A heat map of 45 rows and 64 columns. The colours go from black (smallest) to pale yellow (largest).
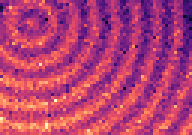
Rings: centred on the top left. Average level on the scale: 50%. Slope: up to the bottom left. Ninth with the lowest average: top right. Histogram: bell-shaped. Odd rows or columns: none. Ninth with the highest average: bottom left.
